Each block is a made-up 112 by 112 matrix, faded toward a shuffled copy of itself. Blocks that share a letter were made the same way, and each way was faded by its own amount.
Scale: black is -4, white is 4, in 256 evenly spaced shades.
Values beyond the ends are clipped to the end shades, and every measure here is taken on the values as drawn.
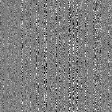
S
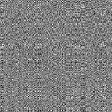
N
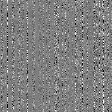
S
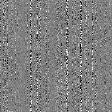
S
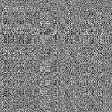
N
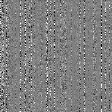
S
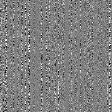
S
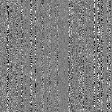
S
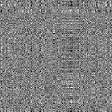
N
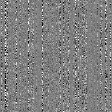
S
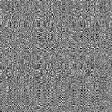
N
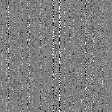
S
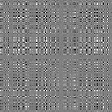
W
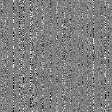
S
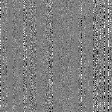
S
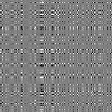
W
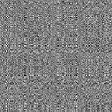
N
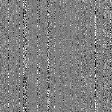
S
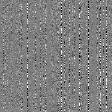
S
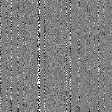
S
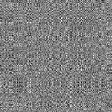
N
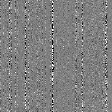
S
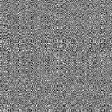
N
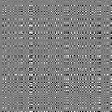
W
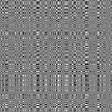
W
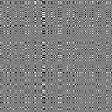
W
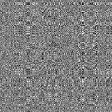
N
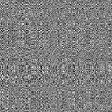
N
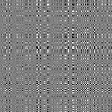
W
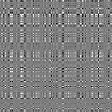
W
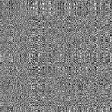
N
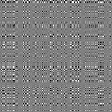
W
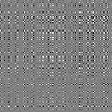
W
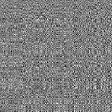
N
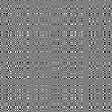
W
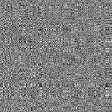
N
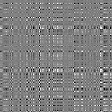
W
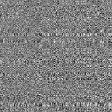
N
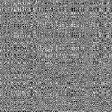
N
